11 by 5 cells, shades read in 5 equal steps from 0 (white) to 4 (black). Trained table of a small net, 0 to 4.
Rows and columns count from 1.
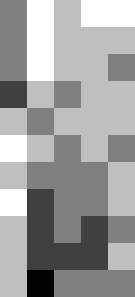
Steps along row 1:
down up down same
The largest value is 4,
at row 11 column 2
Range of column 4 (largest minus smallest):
3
